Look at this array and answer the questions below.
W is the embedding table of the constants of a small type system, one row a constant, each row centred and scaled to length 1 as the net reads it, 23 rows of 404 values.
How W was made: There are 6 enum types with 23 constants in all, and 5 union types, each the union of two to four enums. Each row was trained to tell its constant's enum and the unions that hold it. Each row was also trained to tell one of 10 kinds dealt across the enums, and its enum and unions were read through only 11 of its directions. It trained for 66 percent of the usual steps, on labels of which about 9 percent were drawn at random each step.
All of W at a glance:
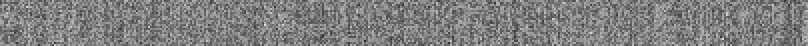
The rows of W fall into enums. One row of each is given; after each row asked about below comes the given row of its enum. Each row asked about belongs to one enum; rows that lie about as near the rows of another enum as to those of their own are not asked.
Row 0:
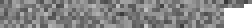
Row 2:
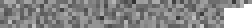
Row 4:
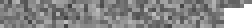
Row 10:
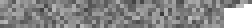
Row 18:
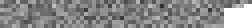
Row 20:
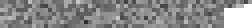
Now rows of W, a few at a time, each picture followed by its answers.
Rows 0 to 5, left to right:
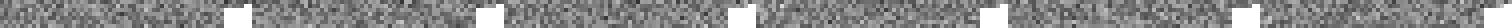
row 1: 18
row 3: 4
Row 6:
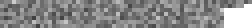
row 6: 10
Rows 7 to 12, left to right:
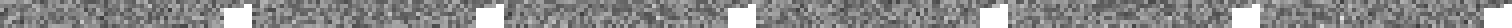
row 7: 10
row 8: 18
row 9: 4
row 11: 20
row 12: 4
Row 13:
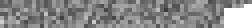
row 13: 18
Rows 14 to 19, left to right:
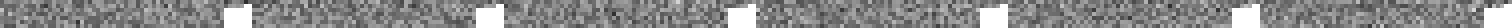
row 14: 2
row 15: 18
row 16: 10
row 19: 20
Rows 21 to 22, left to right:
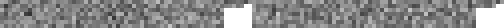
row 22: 4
